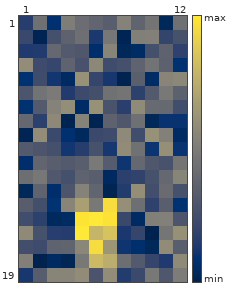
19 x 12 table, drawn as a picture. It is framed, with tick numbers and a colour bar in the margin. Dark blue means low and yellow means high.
Overall the values sit about 30% of the way up the scale. An odd patch, higher than its surroundings, sits in the bottom middle. No row or column stands out. The bottom middle is the ninth with the highest average.
